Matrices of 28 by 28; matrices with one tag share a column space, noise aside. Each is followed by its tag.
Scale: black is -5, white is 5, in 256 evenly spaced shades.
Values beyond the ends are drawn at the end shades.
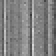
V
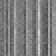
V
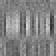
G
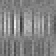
G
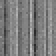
V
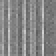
V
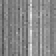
V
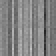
V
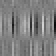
G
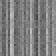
V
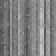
V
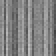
V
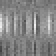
G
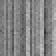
V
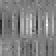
G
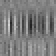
G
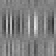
G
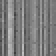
V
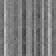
V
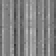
V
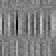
G
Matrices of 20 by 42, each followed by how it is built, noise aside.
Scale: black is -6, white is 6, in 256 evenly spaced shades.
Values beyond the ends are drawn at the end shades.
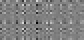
low rank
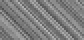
Toeplitz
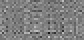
low rank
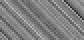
Toeplitz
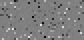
sparse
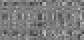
low rank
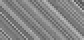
Toeplitz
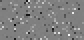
sparse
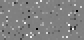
sparse
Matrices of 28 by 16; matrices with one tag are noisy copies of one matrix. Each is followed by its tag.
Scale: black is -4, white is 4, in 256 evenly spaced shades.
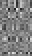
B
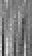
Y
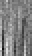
Y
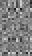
B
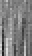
Y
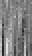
Y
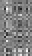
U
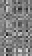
U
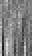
Y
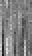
Y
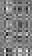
U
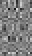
B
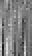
Y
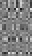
B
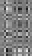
U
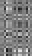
U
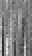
Y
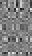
B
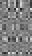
B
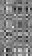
U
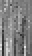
Y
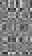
B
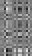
U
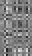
U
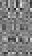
B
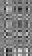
U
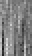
Y
